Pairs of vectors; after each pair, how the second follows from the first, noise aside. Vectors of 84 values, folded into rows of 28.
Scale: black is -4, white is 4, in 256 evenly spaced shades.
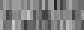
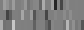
partly zeroed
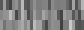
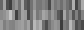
copied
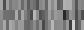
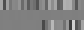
partly zeroed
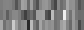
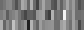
copied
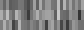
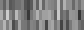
copied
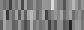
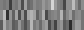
copied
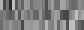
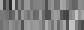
copied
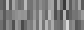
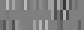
partly zeroed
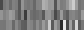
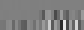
partly zeroed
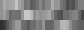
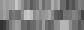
copied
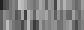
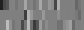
partly zeroed
